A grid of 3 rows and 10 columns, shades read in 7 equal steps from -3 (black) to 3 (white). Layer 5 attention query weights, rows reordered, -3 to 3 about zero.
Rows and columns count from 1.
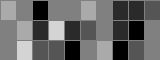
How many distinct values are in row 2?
6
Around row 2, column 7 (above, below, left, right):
0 1 -1 -2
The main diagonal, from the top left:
1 1 -1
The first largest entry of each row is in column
1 4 2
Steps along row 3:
up down same down up up down up up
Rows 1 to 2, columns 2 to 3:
0 -3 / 1 -2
